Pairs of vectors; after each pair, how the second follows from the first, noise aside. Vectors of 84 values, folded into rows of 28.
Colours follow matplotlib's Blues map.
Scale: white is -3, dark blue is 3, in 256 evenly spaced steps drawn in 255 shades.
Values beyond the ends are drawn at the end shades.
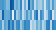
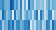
copied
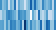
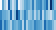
wrapped around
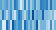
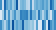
wrapped around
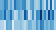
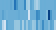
partly zeroed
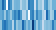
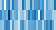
wrapped around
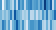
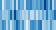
copied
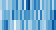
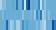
partly zeroed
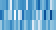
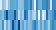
wrapped around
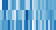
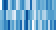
copied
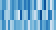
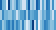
wrapped around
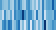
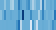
partly zeroed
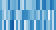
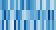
negated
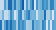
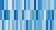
negated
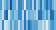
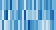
copied
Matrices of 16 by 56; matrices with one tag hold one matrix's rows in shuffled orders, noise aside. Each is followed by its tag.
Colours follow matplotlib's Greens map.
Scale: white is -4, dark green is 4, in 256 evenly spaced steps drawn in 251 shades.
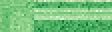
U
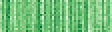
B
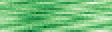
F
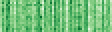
B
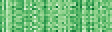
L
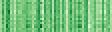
B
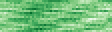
F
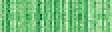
B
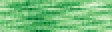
F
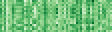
L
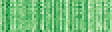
B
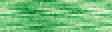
F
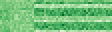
U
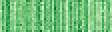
B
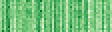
B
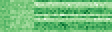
U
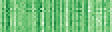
B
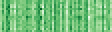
B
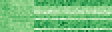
U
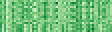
L
